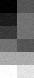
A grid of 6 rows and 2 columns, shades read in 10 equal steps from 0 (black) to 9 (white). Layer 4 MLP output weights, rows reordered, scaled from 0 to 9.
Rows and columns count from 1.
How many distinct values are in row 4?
2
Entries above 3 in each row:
0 1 1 1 2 2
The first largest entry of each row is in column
2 2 2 1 1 1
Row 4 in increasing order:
3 4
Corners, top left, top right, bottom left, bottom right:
0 3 9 8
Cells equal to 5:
0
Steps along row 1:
up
